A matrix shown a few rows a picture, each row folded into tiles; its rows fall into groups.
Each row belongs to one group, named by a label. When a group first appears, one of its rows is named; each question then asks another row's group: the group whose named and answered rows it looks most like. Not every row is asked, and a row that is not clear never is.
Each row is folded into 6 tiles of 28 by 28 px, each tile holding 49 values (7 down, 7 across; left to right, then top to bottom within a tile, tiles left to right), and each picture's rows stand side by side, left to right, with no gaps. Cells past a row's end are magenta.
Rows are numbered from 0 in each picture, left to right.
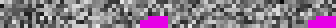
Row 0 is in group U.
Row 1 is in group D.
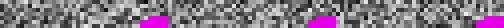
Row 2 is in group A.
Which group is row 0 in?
U
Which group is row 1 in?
D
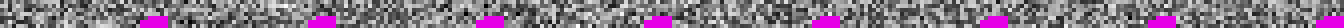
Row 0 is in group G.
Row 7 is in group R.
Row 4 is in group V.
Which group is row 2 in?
U
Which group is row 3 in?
U
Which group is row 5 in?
V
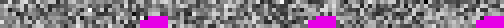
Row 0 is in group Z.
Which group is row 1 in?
V
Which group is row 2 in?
D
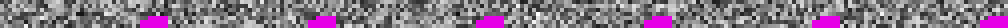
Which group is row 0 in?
R
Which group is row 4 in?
V
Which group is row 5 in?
V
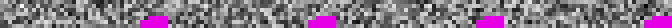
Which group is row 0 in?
D
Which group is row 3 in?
Z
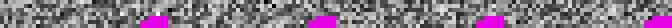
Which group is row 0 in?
V
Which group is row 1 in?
G
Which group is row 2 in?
A
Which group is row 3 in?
D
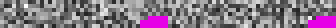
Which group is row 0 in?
R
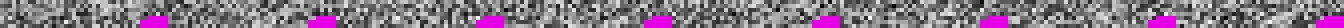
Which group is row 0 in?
R
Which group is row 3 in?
G
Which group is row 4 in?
U
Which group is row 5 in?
D
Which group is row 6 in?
D
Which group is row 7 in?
U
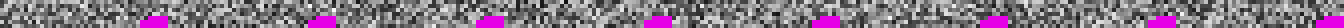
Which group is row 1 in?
G
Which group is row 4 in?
A
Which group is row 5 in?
R
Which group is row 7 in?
A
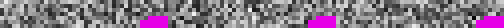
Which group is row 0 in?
Z
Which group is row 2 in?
Z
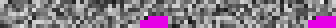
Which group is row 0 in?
D
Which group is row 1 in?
Z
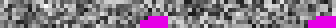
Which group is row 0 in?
G
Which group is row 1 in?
A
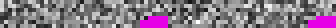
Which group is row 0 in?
V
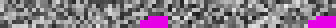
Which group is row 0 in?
D
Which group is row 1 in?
U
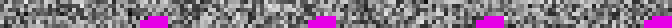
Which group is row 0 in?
Z
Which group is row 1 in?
A
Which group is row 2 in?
G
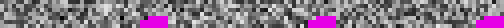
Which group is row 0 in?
A
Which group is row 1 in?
A
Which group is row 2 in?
V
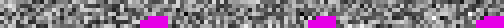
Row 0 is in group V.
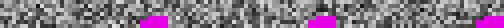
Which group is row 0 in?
G
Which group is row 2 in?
G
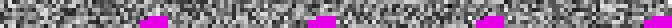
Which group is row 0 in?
V
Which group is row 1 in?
A
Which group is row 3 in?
A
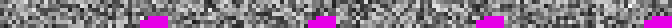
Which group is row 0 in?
Z
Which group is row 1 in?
R
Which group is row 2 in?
A
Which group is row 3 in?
R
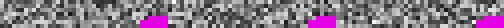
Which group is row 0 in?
D
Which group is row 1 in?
U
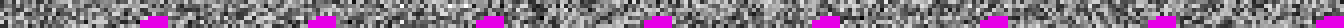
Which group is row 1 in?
U
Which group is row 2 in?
R
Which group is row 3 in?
G
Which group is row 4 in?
R
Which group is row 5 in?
V
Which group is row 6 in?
V
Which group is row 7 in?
G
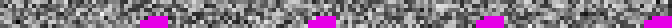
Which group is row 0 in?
D
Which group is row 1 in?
U
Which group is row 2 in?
A
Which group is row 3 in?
R
